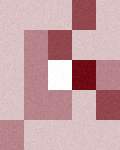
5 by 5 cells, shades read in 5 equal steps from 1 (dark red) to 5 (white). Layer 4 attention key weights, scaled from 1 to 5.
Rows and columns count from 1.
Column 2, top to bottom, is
4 3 3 3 4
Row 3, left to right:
4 3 5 1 3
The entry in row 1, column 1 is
4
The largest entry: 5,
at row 3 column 3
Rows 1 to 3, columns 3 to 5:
4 2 4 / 2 4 4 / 5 1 3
